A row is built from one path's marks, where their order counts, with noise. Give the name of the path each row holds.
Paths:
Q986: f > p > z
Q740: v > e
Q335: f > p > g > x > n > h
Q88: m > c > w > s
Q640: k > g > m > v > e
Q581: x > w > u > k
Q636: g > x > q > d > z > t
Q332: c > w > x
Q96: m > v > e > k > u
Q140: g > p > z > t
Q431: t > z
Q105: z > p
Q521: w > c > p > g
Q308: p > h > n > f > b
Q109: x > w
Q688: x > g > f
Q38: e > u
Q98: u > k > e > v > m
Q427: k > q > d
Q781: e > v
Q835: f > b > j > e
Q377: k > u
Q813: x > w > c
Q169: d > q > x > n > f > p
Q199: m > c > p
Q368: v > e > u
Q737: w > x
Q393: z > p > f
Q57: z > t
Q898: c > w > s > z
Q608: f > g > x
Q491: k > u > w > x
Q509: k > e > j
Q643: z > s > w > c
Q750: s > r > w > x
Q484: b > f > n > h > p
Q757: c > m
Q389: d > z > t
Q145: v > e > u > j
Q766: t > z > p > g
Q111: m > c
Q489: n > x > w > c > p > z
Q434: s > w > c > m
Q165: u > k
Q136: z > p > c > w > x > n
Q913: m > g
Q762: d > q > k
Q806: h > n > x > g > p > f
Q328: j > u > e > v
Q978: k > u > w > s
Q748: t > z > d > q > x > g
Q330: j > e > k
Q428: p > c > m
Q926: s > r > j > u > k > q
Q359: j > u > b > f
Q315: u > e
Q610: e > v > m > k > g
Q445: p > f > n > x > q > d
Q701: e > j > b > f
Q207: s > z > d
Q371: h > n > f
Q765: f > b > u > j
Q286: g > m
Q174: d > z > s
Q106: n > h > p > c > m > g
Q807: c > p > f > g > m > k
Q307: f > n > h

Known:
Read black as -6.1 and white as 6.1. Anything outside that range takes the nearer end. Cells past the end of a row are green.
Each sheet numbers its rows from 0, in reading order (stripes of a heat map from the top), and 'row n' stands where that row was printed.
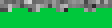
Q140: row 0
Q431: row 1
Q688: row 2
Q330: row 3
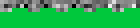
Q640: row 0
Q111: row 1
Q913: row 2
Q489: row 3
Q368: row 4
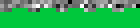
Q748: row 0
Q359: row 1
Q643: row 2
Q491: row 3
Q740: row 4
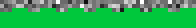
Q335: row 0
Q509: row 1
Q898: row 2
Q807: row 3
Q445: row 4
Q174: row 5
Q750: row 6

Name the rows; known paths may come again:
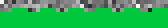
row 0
Q978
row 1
Q636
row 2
Q377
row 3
Q105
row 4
Q165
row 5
Q688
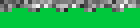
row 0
Q766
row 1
Q359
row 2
Q371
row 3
Q393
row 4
Q765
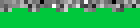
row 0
Q96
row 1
Q643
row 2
Q145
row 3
Q750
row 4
Q762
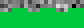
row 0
Q986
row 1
Q330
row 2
Q286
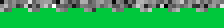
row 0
Q807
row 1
Q491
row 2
Q199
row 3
Q608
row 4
Q521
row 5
Q640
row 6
Q509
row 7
Q332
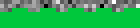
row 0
Q748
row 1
Q428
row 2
Q88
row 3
Q913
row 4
Q898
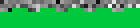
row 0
Q169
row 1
Q57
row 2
Q484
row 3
Q813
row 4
Q109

